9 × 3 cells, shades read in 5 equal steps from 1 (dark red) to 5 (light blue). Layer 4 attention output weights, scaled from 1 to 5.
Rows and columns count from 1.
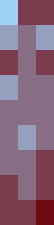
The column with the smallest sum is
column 3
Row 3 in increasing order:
2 2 3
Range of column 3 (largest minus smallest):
3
